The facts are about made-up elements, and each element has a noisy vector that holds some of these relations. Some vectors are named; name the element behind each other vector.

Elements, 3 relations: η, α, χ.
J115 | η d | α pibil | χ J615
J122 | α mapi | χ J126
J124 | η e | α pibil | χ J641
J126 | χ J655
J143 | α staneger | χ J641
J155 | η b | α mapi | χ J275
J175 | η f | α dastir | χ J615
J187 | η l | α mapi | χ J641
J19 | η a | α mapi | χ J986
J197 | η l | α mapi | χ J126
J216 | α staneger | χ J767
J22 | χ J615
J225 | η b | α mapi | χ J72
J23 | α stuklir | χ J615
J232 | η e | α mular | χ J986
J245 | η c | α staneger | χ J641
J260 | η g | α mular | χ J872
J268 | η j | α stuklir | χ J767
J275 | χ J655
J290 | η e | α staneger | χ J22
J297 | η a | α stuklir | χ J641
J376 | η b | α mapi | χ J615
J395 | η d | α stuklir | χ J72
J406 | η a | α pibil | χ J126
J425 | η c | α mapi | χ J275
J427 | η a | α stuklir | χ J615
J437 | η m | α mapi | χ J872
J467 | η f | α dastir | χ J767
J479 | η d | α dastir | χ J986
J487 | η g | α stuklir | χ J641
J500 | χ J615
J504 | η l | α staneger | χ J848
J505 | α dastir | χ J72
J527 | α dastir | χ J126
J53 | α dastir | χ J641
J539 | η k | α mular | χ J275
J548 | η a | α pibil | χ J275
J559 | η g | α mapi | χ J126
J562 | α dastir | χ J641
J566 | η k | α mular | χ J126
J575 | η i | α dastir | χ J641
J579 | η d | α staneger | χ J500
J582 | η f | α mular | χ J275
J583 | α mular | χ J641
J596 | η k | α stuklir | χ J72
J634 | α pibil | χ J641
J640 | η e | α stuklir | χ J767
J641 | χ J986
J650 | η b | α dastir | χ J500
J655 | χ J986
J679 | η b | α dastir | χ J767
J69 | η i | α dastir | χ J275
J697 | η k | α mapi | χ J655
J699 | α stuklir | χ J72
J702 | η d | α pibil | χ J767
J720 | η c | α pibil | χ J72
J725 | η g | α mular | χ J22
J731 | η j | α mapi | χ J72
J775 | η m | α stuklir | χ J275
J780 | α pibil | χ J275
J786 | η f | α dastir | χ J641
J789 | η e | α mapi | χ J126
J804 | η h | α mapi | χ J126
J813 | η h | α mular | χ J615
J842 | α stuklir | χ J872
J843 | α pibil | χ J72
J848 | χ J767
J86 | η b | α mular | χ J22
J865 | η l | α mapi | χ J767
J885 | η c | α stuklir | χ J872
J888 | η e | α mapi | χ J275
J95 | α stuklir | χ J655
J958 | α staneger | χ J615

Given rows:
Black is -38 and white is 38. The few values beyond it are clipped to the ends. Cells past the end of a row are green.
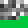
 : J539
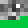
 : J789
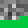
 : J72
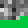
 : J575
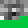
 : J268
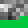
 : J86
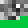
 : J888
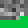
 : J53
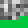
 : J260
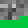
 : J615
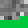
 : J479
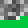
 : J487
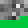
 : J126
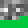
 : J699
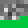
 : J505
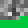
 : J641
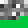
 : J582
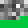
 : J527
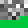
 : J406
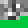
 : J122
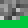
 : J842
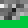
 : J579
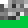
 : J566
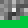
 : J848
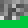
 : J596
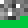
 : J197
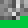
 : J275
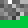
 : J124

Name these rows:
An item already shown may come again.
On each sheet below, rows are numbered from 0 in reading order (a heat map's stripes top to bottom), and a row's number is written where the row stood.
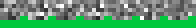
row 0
J232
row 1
J559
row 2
J725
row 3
J425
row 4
J843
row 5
J395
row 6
J479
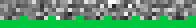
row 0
J842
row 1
J95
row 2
J640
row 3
J780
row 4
J582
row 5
J679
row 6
J427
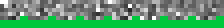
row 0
J566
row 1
J641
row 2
J437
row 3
J702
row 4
J888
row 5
J731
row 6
J19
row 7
J842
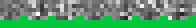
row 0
J986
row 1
J697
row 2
J260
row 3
J655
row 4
J95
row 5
J115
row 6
J268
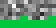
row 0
J843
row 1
J679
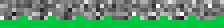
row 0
J216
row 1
J245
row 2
J23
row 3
J69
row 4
J583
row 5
J155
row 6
J775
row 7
J720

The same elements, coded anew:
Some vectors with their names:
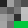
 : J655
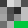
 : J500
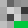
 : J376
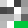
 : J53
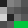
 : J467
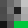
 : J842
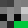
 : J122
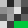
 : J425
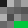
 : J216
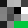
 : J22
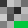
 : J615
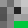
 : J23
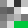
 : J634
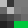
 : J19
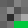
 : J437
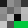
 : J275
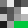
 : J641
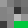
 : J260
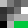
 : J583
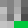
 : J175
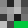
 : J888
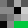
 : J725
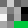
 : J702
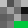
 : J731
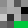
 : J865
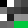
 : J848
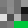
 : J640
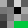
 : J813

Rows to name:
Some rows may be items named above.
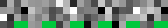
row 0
J504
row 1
J115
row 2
J187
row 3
J725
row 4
J583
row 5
J865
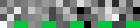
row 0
J780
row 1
J115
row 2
J395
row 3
J487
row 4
J504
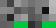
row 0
J437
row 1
J842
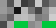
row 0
J86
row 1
J986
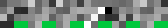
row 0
J268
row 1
J232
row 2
J232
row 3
J548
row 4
J95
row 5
J232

